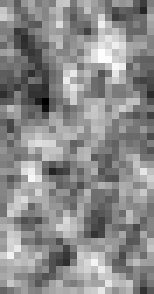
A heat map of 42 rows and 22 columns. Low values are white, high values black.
No seam splits the table. There is no overall slope. No row or column stands out. No regular stripes run through it.
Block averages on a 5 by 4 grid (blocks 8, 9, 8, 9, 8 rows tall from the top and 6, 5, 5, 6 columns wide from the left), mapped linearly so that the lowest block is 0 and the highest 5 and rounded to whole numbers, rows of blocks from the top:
4213
5313
2223
2242
1303
